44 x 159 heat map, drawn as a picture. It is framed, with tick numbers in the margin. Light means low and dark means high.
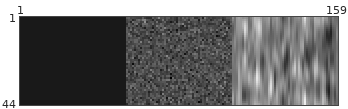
It is made of 1 by 3 panels. Panel 1,1: very high, flat. Panel 1,2: high, fine-grained. Panel 1,3: middling, streaked downward, strong in contrast.
